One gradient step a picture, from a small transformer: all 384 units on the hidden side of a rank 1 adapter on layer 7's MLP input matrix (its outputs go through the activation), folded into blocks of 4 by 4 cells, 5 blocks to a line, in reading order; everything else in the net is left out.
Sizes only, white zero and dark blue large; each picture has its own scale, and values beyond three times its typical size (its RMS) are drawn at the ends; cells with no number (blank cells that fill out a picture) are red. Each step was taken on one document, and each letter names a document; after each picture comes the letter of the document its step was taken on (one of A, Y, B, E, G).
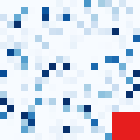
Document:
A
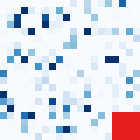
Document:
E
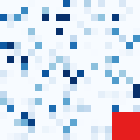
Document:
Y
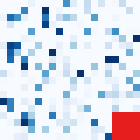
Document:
Y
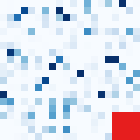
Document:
E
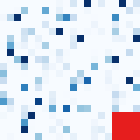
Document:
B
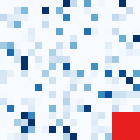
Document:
Y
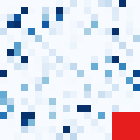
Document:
A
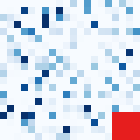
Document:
A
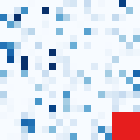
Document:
Y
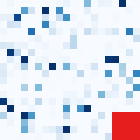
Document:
E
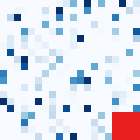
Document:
B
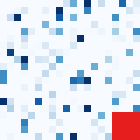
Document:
B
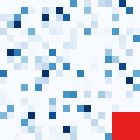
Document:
A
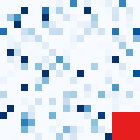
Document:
A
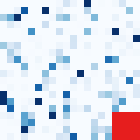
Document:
Y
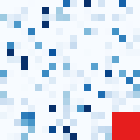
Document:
Y
